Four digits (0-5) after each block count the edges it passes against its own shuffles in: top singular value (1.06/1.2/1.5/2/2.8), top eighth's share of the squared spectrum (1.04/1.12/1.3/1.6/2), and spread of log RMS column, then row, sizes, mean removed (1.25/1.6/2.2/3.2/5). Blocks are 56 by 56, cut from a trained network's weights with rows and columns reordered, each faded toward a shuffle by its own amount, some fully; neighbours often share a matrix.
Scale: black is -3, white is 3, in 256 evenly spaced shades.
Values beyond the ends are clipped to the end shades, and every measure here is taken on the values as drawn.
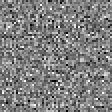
3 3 1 2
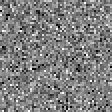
2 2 0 1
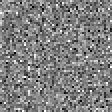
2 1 0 0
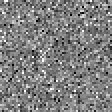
0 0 0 0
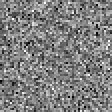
0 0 0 0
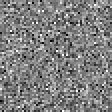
2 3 0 1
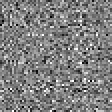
3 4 1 3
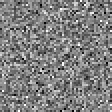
3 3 0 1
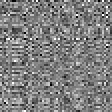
4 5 2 3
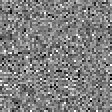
3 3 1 1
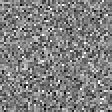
3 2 0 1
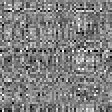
4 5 2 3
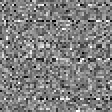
4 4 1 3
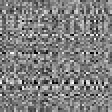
4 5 2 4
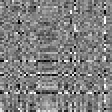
4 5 3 3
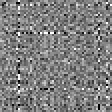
4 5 2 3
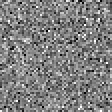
2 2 0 1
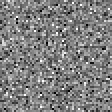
0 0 0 0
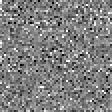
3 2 0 1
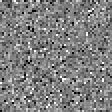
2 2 0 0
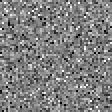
0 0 0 0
